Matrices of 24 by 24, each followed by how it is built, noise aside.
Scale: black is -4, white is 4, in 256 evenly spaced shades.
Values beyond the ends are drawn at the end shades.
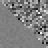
upper triangular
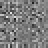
low rank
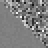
upper triangular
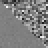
upper triangular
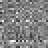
low rank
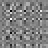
low rank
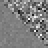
upper triangular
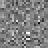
low rank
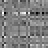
low rank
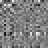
low rank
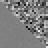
upper triangular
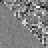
upper triangular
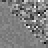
upper triangular
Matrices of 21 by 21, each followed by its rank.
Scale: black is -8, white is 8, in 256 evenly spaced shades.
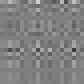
two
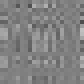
two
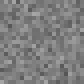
full rank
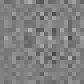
three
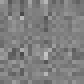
three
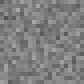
full rank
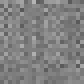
three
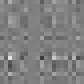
two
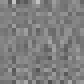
three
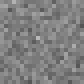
full rank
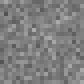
full rank
